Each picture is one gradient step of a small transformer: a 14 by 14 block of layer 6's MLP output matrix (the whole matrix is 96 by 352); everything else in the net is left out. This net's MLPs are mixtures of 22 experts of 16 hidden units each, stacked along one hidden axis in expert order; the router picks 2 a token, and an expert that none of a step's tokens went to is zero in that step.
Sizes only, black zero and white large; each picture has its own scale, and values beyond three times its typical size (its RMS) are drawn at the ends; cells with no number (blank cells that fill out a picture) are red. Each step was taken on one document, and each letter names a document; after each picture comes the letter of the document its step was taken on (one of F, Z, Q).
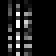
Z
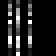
Z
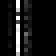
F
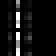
F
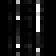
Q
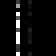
F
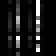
Q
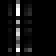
F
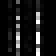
Q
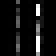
Q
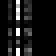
F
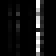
Q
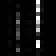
Q
